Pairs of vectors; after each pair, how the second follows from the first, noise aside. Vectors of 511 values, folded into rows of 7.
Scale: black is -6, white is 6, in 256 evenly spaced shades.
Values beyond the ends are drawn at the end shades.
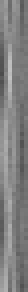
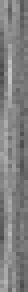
copied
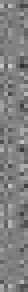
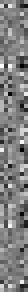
scaled up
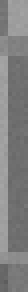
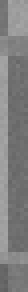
copied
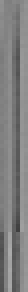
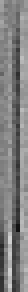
scaled up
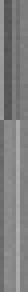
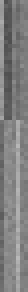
copied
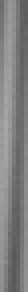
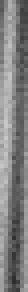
scaled up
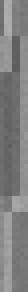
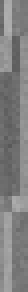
copied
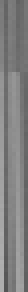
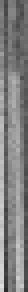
scaled up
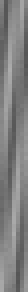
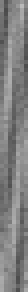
copied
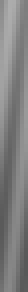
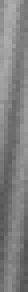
copied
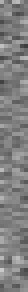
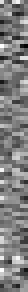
scaled up
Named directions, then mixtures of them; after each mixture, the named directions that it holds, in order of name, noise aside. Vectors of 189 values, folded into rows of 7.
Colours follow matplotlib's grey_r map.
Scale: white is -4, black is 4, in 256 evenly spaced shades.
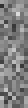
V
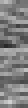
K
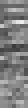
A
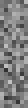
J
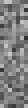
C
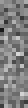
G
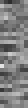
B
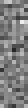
A, C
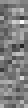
A, C, J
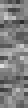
A, B, K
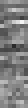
A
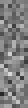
J, V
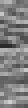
K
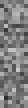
J, K, V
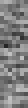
J, K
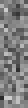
J, V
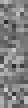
K, V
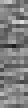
A, C, K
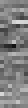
A, B, K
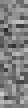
A, J, K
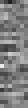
B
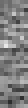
C, K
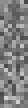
J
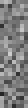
C, V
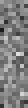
G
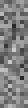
C, J, V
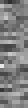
B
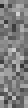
V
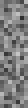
J
